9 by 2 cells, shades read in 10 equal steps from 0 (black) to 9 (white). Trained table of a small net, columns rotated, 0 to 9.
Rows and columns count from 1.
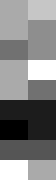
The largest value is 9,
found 2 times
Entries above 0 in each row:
2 2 2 2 2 2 1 2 2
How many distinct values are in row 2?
2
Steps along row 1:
up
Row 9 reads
9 6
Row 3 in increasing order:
4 5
